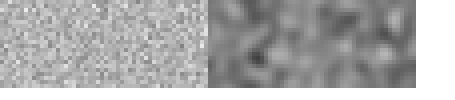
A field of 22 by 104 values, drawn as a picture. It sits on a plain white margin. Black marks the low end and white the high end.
The table splits into one row of 2 panels. Panel 1,1: high, fine-grained. Panel 1,2: middling, blotchy.
